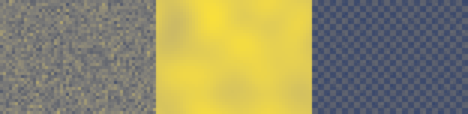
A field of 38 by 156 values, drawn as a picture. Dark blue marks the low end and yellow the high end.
The table splits into one row of 3 panels. Panel 1,1: middling, fine-grained. Panel 1,2: very high, smooth, faint in contrast. Panel 1,3: low, checkered.
